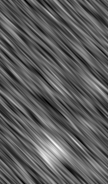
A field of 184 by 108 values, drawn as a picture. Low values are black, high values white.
Bumps: one, in the bottom middle. Ninth with the highest average: bottom middle. Mirror symmetry: none. Grain: diagonal, down to the right. Odd rows or columns: none.
